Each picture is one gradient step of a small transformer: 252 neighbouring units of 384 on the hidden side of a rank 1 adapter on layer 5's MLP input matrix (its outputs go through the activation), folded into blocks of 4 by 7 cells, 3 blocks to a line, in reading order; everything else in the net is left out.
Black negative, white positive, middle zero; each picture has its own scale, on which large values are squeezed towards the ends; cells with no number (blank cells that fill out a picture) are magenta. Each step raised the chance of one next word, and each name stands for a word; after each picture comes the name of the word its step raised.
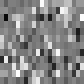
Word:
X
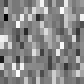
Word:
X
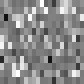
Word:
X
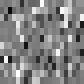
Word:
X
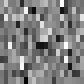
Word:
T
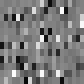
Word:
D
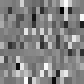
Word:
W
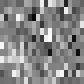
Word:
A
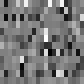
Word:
A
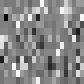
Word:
X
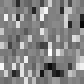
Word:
D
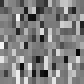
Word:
A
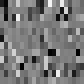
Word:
A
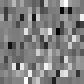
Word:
W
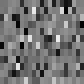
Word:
D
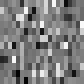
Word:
T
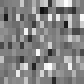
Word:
W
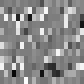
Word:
D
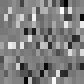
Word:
W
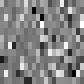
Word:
T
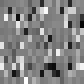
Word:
D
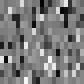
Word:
X
